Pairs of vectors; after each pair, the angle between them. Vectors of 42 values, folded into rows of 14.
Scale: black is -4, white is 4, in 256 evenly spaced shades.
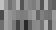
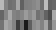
nearly parallel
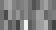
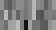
nearly opposite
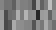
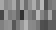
partly opposed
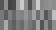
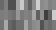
nearly parallel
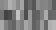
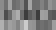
partly aligned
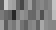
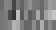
partly aligned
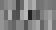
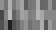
orthogonal
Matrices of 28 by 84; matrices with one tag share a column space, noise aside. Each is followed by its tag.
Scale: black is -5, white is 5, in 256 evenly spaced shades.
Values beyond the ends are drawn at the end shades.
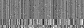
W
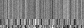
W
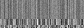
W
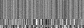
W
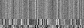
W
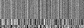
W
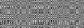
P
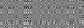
P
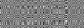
P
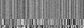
W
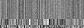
W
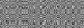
P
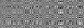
P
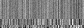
W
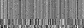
W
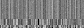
W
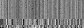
W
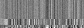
W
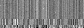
W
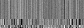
W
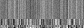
W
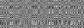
P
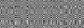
P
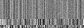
W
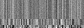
W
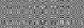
P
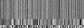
W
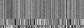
W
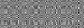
P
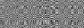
P
